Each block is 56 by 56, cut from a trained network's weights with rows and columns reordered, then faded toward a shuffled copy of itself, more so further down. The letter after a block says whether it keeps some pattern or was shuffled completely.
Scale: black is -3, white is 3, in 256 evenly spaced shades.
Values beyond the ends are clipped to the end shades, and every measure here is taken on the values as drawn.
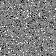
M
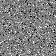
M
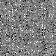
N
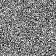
M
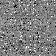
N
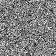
M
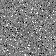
M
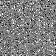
N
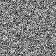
N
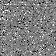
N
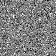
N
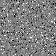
M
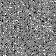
N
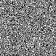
N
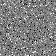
M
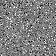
M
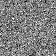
M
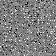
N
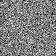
M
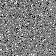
M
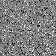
N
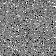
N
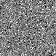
M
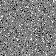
M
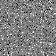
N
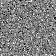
M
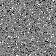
M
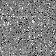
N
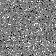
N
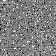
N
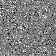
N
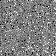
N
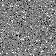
M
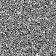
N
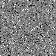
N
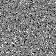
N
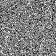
M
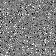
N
